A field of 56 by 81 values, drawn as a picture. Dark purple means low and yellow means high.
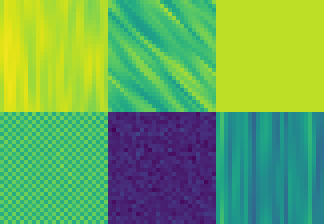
The table splits into 2 rows of 3 panels. Panel 1,1: very high, streaked downward, faint in contrast. Panel 1,2: high, slanting down to the right. Panel 1,3: very high, flat. Panel 2,1: high, checkered. Panel 2,2: very low, fine-grained, faint in contrast. Panel 2,3: middling, streaked downward.
